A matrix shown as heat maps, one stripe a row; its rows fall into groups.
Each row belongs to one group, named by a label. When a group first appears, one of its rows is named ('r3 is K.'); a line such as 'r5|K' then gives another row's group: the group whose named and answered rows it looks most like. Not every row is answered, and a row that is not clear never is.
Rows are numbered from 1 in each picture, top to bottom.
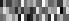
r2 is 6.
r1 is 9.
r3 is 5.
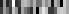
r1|9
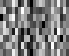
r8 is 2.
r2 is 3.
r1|2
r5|6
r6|2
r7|5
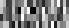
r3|9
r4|6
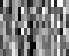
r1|6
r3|2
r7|2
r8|2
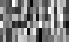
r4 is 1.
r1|2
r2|1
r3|5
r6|3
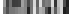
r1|1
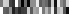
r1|6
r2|1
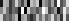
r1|6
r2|9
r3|2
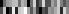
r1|5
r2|3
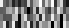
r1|1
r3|2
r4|9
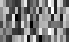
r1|1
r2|6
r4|9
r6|3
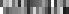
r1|5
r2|1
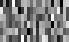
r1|9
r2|2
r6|9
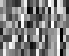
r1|1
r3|3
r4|5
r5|6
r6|2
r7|5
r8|6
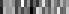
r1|5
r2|6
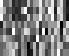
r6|6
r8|5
